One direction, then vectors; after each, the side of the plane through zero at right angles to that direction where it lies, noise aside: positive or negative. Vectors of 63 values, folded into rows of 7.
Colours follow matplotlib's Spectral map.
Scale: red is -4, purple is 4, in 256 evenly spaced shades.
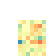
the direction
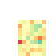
negative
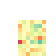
negative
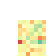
negative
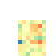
positive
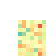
positive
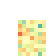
negative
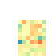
positive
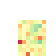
negative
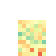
negative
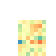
positive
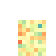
negative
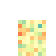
negative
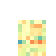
positive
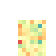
negative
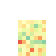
negative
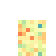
negative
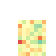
negative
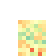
negative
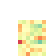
negative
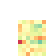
negative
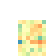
positive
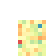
negative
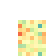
negative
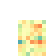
positive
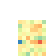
positive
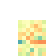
positive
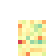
negative
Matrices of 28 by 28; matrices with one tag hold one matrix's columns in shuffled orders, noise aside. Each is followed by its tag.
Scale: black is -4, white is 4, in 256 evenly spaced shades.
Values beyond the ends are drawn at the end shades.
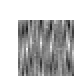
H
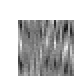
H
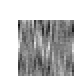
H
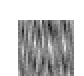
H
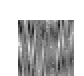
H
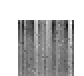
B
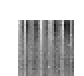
B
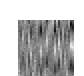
H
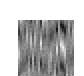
H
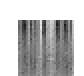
B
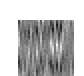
H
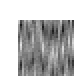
H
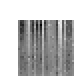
B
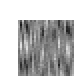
H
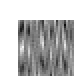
H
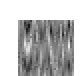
H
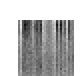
B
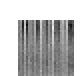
B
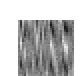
H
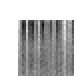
B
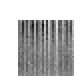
B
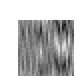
H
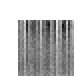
B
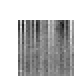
B
